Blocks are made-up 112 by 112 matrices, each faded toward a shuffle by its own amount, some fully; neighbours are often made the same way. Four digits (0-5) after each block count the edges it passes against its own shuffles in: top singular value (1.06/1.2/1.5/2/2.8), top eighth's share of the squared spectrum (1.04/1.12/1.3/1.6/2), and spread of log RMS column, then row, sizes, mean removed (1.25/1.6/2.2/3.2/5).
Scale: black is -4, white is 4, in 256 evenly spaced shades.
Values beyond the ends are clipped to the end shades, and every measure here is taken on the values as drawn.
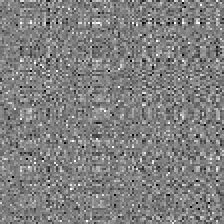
5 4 3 3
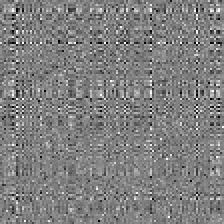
5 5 4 4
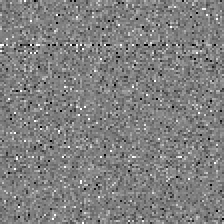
2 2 0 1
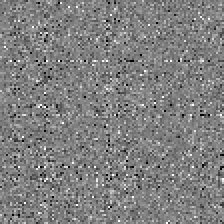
2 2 2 2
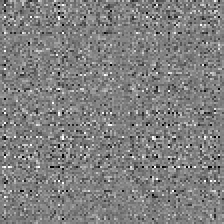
2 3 3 4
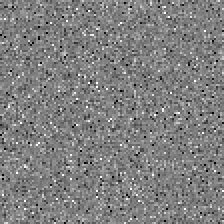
0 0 0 0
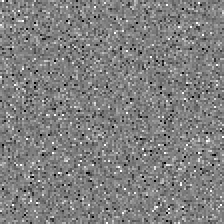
0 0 0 0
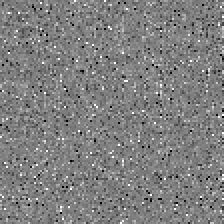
3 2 1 0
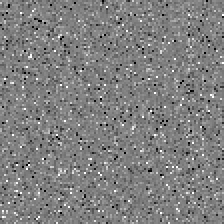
3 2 1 0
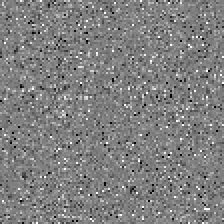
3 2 1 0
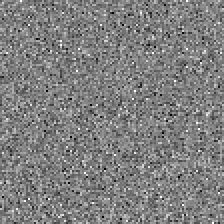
0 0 0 1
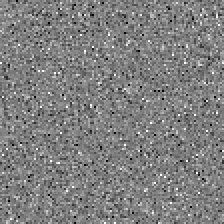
2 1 0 0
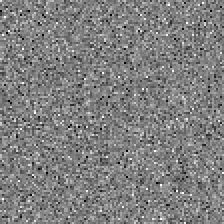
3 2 0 0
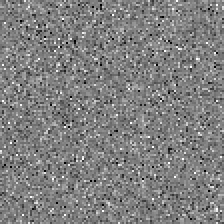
0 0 0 0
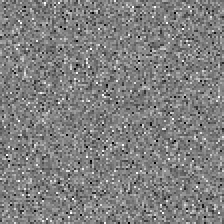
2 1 0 0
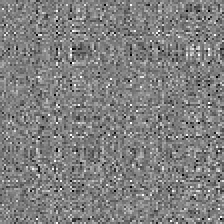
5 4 3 3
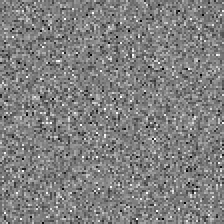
3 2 0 1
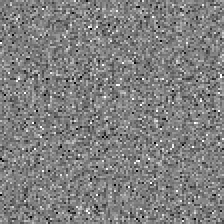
3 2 1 1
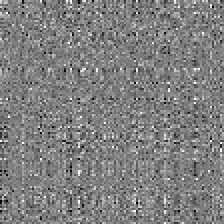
5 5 3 3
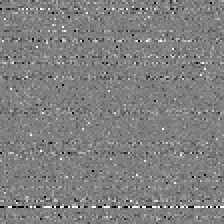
4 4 0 3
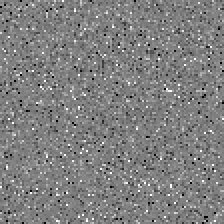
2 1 0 0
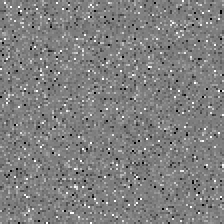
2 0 0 0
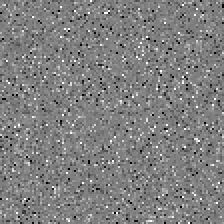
2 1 0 0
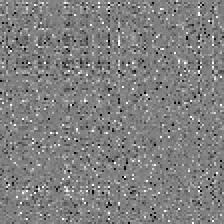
4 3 2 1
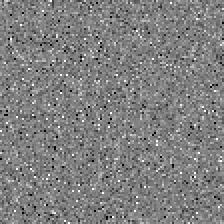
2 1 0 0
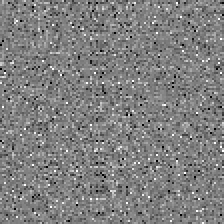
4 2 1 1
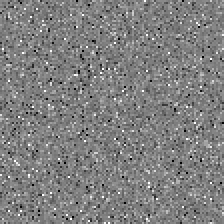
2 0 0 0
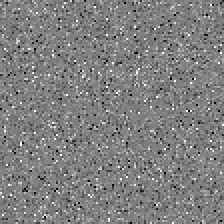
0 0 0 0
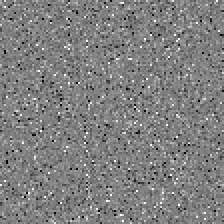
2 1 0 0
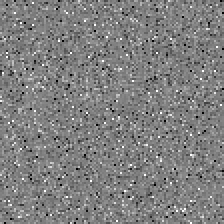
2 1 0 0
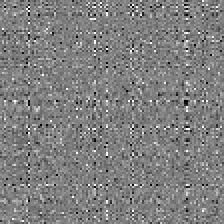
5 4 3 3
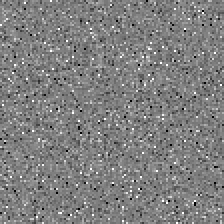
2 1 0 0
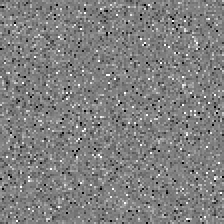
0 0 0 0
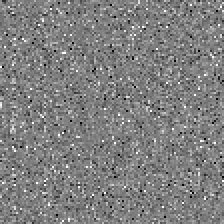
3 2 1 0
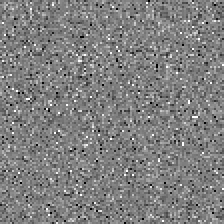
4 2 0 1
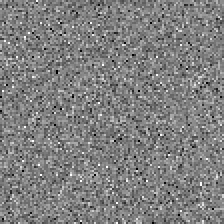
0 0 0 0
